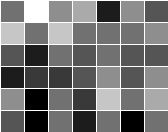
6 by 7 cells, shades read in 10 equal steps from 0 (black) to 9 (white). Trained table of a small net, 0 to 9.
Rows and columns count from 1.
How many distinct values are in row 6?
4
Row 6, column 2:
0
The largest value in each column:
7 9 7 6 7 5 6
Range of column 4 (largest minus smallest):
5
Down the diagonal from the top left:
4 4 4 3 7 0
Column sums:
23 16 26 19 25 19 26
